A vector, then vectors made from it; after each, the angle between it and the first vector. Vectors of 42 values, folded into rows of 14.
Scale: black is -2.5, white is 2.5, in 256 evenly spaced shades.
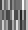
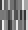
nearly parallel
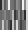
nearly parallel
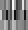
partly aligned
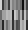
nearly opposite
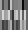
nearly opposite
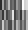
nearly parallel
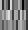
nearly opposite
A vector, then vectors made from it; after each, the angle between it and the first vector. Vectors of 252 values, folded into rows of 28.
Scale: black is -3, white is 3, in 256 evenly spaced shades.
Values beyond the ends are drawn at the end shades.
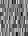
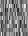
partly aligned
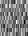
partly aligned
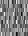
nearly parallel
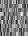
nearly opposite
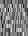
orthogonal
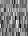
partly aligned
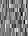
partly aligned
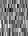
partly aligned
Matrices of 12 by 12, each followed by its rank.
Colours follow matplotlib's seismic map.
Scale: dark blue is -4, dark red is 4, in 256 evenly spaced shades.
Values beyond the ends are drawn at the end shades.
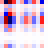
one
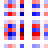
one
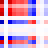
one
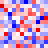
full rank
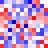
full rank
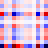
one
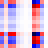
one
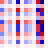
one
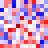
full rank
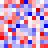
full rank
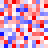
full rank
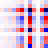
one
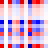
one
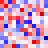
full rank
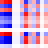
one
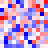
full rank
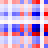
one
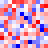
full rank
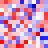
full rank
